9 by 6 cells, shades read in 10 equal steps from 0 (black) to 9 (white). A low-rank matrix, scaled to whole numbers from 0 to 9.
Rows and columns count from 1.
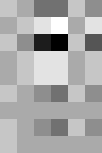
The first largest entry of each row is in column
1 4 1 3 3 1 1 1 1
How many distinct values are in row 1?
4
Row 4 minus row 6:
-1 1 3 4 -1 2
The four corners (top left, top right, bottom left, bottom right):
7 5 7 6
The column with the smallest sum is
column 4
